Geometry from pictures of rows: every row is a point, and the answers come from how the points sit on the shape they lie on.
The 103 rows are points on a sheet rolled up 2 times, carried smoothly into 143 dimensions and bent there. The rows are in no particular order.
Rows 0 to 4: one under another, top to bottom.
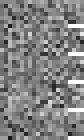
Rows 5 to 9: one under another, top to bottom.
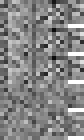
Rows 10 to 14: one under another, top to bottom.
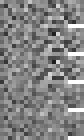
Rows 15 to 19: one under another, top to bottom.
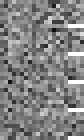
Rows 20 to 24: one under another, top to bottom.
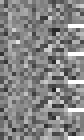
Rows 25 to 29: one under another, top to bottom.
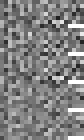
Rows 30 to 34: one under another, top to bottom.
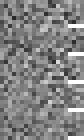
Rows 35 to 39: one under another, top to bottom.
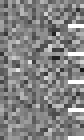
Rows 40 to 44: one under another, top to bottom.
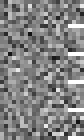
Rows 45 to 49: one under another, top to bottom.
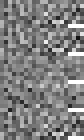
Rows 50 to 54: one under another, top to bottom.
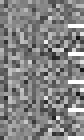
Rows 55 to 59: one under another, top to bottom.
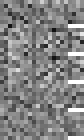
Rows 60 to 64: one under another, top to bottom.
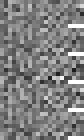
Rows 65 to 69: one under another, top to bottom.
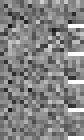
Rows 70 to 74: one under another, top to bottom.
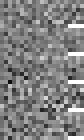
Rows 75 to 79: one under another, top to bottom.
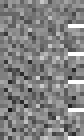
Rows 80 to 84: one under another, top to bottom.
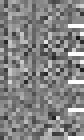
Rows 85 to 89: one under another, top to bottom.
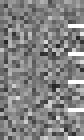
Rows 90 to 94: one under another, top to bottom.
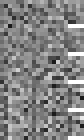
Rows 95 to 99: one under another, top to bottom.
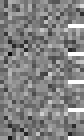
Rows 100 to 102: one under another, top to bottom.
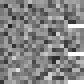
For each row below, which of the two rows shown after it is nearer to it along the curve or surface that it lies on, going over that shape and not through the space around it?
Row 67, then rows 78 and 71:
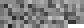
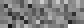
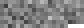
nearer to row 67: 78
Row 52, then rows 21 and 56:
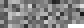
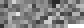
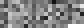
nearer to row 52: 56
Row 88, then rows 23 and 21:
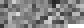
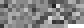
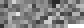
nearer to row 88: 21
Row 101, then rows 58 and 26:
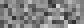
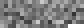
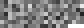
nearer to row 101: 58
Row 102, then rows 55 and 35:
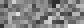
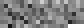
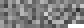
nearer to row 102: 55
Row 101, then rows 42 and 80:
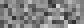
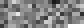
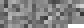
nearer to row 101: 42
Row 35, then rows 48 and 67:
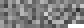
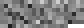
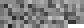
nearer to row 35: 48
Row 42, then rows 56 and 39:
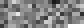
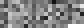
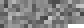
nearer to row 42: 56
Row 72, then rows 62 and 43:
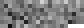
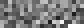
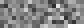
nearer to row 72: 43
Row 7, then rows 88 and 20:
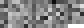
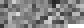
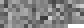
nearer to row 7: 88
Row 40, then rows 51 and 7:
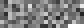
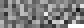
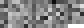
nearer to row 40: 51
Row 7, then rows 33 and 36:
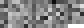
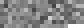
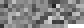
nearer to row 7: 36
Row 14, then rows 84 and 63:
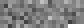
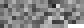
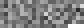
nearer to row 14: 63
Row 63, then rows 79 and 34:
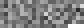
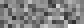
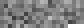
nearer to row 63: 34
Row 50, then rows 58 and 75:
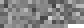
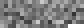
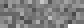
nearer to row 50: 75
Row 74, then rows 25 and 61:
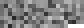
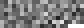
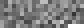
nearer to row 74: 61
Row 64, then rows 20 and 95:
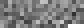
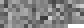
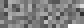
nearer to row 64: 95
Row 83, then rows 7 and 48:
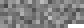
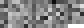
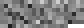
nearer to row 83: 48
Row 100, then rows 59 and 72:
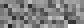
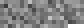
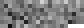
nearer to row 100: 72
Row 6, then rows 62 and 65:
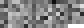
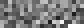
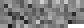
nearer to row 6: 62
